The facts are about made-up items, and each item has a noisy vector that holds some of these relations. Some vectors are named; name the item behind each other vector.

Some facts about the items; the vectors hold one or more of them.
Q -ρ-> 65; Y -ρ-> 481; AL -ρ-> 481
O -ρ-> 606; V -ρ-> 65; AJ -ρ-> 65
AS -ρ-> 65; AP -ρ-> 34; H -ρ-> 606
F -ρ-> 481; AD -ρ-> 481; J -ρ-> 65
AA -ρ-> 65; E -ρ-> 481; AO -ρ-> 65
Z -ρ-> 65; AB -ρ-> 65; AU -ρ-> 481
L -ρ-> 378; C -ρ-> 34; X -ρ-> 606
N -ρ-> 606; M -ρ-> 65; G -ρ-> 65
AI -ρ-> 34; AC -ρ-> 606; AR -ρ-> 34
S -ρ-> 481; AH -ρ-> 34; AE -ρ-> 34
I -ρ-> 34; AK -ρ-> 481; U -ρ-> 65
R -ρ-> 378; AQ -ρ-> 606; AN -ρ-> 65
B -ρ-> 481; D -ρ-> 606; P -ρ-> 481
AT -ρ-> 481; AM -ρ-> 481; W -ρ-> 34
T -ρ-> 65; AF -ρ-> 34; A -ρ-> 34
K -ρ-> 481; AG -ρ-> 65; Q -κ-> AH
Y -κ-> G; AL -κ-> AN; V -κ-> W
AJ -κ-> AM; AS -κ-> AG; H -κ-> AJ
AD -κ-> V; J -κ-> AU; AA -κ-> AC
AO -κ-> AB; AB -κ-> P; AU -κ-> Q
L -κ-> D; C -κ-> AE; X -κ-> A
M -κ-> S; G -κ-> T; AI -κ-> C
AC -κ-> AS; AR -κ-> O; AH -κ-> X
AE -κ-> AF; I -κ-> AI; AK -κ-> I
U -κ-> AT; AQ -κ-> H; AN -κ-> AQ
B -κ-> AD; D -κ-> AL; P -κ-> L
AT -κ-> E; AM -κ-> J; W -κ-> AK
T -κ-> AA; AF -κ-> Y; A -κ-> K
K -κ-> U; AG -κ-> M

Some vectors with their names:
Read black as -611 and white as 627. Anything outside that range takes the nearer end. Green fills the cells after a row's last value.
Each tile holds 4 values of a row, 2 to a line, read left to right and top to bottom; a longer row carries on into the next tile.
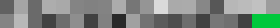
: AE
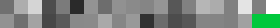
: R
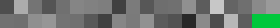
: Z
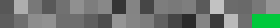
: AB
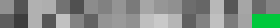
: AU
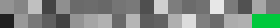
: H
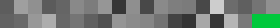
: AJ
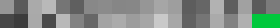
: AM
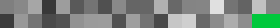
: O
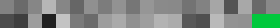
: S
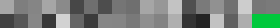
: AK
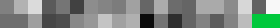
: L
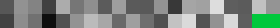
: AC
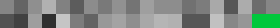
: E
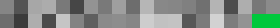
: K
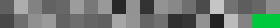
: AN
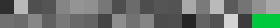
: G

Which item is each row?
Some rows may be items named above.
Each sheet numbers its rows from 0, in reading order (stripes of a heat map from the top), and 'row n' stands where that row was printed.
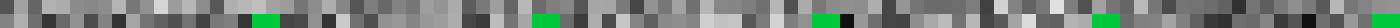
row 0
AF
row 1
AD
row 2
K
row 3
D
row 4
V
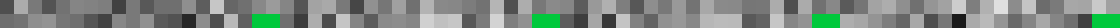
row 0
Z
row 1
K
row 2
AT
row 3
A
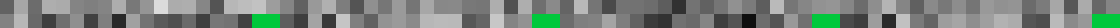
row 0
AE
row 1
AT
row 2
V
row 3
F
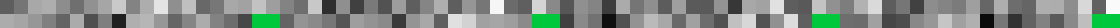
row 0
AH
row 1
X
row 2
AC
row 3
L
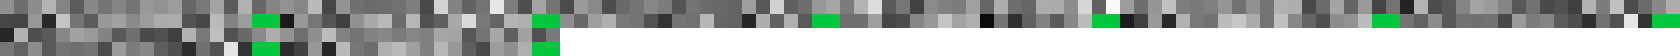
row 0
B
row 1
AQ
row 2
U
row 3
L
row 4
AL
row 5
AA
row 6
AA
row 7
P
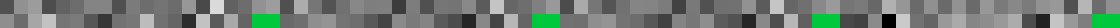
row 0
Q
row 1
AO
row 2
Z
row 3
Y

